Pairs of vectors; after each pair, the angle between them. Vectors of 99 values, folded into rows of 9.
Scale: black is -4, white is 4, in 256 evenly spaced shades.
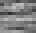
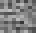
partly aligned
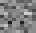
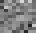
orthogonal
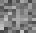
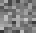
nearly parallel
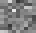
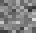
partly opposed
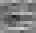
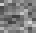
partly aligned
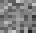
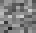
orthogonal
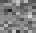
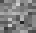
orthogonal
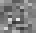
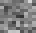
partly aligned
